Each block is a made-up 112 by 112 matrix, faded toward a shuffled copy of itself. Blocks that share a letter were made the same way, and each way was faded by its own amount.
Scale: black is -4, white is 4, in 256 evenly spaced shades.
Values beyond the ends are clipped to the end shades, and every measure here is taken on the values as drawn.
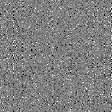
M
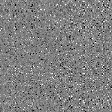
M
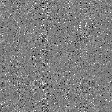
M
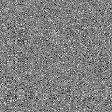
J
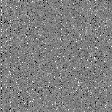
M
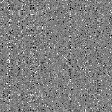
M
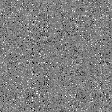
M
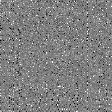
M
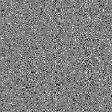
M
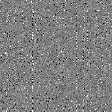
M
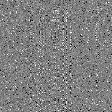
M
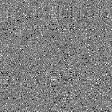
J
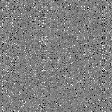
M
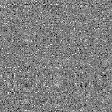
J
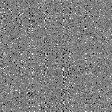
M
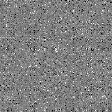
M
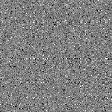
J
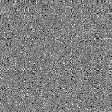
J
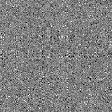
J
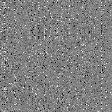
M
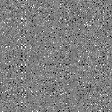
M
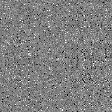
M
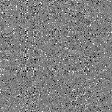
M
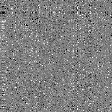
M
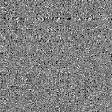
J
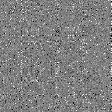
M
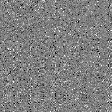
M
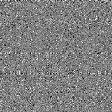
J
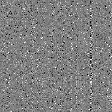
M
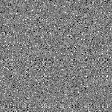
J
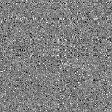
J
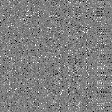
M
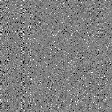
M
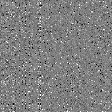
M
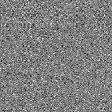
J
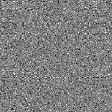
J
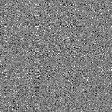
J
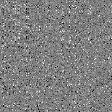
M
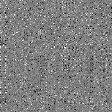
M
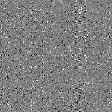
M
